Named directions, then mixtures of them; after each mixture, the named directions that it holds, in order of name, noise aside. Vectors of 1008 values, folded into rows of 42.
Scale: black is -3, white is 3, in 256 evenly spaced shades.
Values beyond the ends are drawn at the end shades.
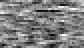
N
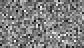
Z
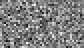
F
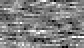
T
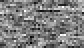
N, Z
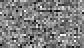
N, Z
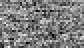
F, N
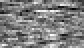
N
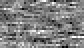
T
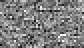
N, Z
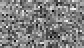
N, Z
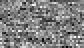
F, T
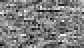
N, Z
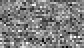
F, T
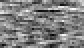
N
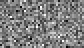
F, Z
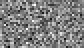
F
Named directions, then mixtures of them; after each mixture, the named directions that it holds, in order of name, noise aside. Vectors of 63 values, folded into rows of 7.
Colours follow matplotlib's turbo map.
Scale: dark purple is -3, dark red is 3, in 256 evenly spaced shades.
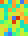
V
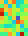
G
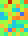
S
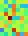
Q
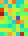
G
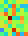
Q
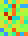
Q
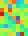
G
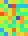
G, Q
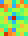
Q, V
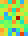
Q, V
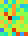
Q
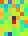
S, V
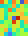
V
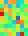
G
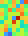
V
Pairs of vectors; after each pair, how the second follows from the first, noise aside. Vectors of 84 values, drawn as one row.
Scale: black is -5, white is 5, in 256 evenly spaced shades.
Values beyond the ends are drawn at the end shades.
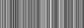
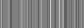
partly zeroed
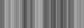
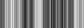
scaled up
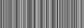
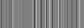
partly zeroed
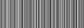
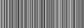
wrapped around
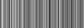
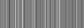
partly zeroed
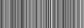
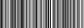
scaled up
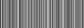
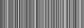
wrapped around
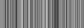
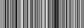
scaled up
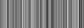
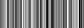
scaled up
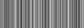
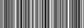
scaled up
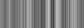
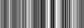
scaled up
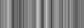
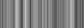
wrapped around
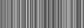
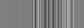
partly zeroed
